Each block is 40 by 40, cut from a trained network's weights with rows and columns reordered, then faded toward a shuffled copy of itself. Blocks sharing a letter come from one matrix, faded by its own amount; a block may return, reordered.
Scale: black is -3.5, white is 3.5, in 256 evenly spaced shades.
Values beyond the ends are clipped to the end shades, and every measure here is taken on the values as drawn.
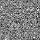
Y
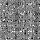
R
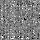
R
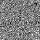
Y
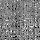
R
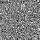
Y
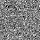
Y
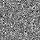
Y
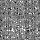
R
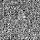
Y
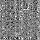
R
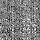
R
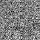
Y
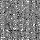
R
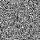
Y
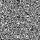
Y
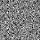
Y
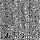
R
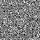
Y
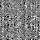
R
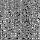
R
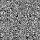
Y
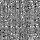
R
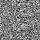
Y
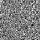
Y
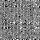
R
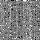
R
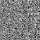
Y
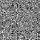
Y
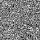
Y
